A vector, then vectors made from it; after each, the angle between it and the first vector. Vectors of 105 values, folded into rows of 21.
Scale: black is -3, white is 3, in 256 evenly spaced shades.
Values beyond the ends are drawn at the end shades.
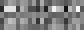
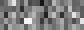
orthogonal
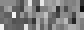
orthogonal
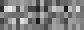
nearly parallel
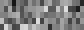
partly opposed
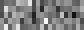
orthogonal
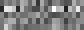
nearly parallel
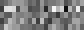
nearly parallel
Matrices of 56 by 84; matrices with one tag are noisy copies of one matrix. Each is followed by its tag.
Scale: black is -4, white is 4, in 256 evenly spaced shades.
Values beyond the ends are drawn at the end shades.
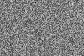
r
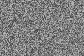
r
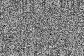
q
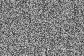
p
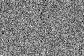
p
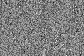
p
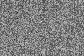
p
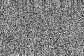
q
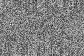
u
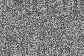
u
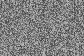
p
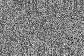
u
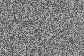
r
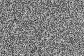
r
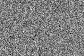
r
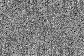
u
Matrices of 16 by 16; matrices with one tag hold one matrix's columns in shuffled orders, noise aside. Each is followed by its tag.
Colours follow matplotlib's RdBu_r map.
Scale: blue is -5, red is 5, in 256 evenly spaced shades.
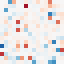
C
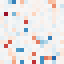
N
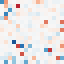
C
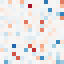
C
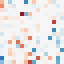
N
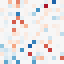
C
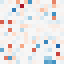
C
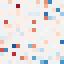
C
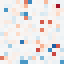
C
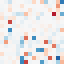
N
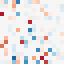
N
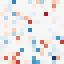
N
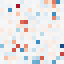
C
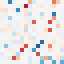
C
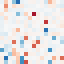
N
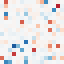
C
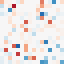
C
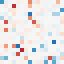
C
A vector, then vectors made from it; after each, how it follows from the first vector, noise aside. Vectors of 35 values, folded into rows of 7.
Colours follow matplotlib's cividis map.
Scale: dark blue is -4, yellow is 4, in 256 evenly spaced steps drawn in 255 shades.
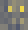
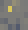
partly zeroed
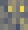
copied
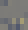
partly zeroed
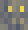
copied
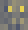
copied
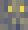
copied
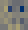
negated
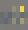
partly zeroed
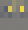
partly zeroed
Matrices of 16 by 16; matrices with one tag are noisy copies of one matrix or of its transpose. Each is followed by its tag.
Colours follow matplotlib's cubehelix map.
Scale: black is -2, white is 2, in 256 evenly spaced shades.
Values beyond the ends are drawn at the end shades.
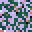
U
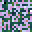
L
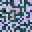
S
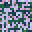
L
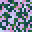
U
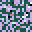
S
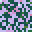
U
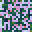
L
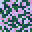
U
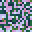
S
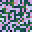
S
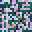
L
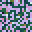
S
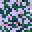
U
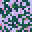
U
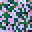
U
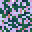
U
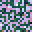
S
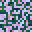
S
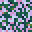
U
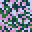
U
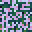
L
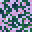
U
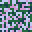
L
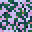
U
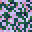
U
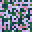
L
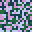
S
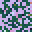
U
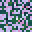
S
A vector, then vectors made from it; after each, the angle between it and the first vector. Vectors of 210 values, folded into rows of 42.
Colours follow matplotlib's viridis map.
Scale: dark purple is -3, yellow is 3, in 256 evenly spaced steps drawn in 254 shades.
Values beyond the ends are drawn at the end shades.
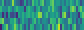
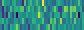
partly aligned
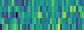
nearly parallel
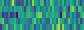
nearly parallel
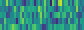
orthogonal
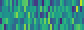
partly opposed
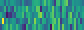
partly aligned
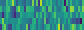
partly aligned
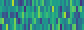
nearly parallel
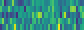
nearly parallel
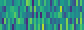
partly opposed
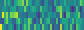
nearly opposite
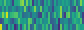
nearly opposite
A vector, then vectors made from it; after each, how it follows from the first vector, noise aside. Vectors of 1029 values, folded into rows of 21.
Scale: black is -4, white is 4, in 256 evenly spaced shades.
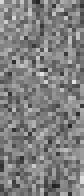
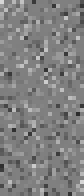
partly zeroed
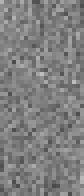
shrunk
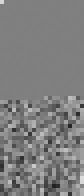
partly zeroed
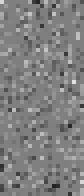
partly zeroed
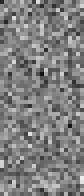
sign-scrambled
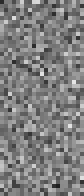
sign-scrambled
